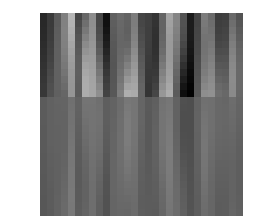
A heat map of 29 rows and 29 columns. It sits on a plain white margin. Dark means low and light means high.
Grain: streaks running down. Average level on the scale: 40%. Slope: none. Seam: horizontal, 40% of the way down, the bottom part calmer.
